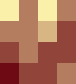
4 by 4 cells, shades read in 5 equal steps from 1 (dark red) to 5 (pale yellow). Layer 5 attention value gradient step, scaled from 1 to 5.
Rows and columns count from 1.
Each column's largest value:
5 3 5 3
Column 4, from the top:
3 2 2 3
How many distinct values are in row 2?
3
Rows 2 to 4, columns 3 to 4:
4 2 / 2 2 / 2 3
